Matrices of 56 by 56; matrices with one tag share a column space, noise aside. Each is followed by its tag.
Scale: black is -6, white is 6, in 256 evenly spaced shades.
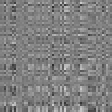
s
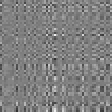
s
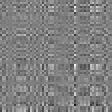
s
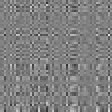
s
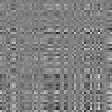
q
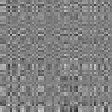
s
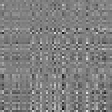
q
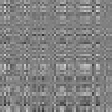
s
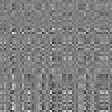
q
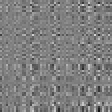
s
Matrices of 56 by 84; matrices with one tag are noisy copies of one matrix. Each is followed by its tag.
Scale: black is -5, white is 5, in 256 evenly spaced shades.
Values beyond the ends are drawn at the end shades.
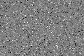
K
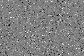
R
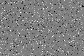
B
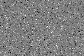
K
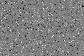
B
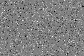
B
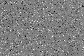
B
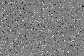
B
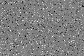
B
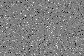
K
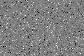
K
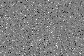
K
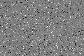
K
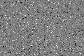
K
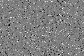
R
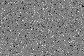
B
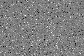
K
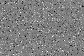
B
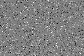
K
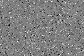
R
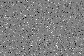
K
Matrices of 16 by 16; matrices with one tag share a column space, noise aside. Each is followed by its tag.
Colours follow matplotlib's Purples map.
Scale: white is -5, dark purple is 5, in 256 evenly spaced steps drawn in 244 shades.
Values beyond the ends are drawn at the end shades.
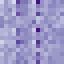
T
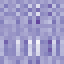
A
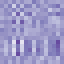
A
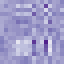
A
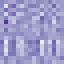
A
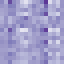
T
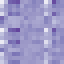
T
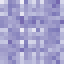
T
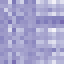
T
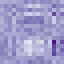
A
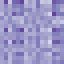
T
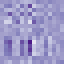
A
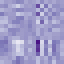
A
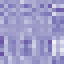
A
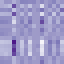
A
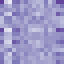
T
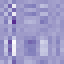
A
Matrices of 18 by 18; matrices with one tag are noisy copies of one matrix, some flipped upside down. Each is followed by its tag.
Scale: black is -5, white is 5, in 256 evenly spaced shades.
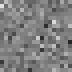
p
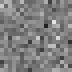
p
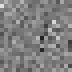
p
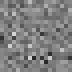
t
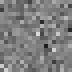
p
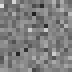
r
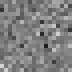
p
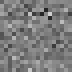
t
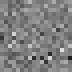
t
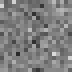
r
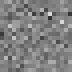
t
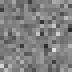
p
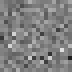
t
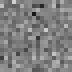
r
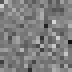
p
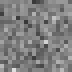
r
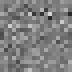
t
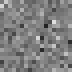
p
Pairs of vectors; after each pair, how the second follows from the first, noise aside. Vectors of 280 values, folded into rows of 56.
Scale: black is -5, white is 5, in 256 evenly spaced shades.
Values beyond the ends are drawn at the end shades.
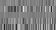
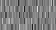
shuffled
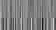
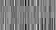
wrapped around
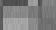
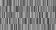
shuffled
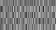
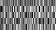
scaled up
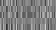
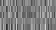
copied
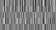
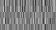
copied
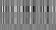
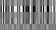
scaled up
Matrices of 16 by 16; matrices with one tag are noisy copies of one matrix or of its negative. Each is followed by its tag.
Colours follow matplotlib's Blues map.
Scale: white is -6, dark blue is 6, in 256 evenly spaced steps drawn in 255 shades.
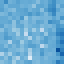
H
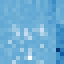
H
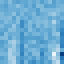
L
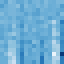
L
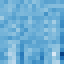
L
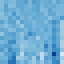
L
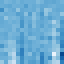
L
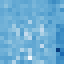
H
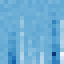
L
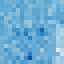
H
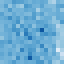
H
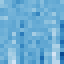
L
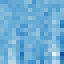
L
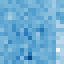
H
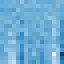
L
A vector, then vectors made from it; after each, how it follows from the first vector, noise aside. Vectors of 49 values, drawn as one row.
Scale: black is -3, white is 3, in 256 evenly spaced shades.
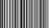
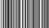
negated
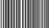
negated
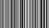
wrapped around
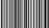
wrapped around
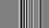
partly zeroed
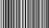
negated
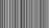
shrunk
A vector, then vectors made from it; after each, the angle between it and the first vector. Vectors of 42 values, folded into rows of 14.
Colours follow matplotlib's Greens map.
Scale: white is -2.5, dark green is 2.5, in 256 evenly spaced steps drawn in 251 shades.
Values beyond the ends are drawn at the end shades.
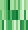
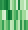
partly aligned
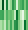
orthogonal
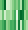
partly opposed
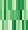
orthogonal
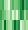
nearly opposite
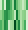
orthogonal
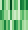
partly opposed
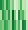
orthogonal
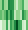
orthogonal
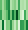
nearly parallel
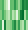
nearly opposite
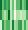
orthogonal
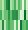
nearly parallel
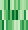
nearly parallel
